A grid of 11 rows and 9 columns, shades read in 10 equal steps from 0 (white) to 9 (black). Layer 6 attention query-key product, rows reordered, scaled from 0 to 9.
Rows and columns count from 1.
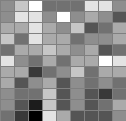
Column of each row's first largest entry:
4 9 7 2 8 3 3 2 8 3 3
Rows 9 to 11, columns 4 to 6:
2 6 4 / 2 6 4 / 1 3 6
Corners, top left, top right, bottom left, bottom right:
4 4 5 4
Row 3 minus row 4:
1 -2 0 0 1 -3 2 1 0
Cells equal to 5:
19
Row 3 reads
3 3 1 3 4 2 6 5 3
